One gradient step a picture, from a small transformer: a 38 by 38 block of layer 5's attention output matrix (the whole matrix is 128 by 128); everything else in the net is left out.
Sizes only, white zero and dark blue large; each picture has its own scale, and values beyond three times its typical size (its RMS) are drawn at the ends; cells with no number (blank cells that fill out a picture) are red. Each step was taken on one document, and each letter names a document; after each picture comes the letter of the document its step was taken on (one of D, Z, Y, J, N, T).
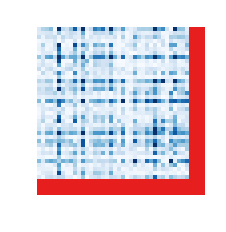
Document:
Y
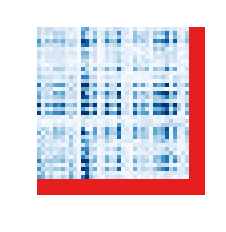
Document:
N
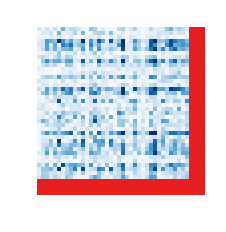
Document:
Y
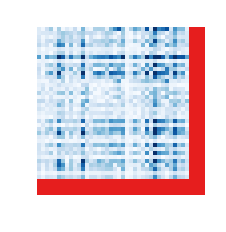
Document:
Y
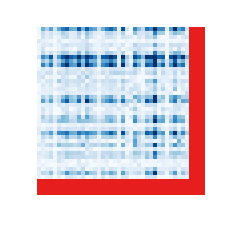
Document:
Y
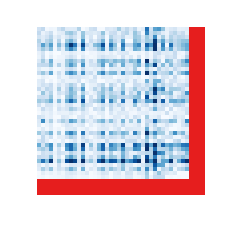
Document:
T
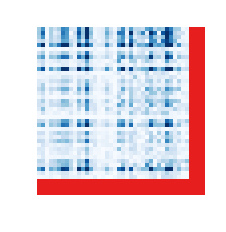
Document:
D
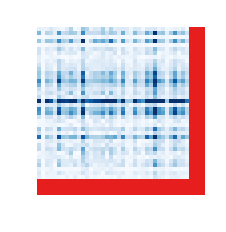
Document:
Y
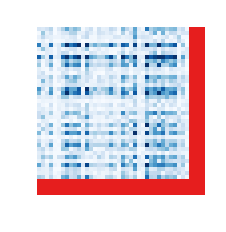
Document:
D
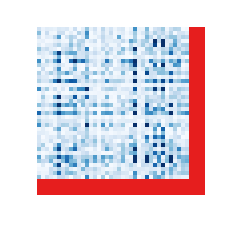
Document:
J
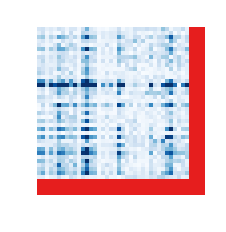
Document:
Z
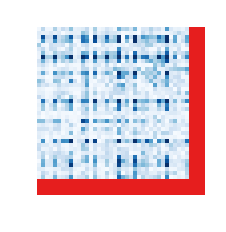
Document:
N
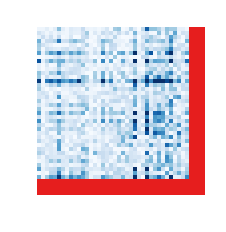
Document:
J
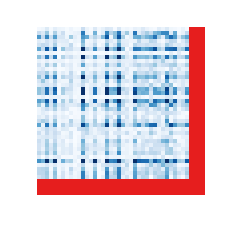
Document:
N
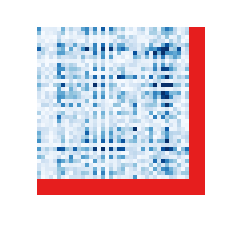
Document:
Z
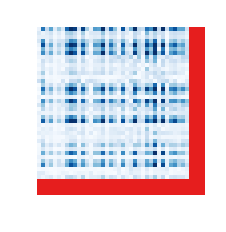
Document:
T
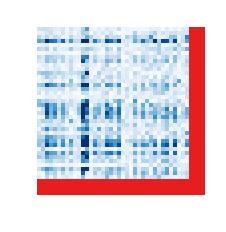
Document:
N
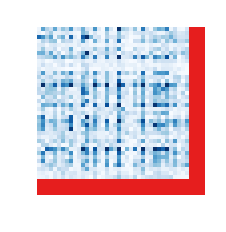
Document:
N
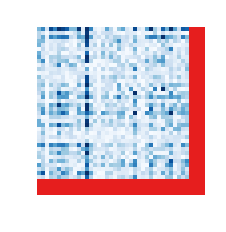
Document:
J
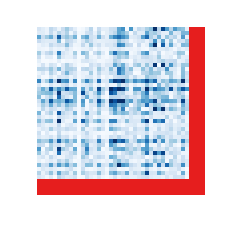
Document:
T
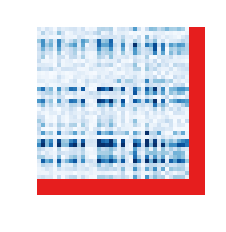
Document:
T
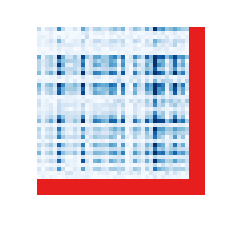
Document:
Y
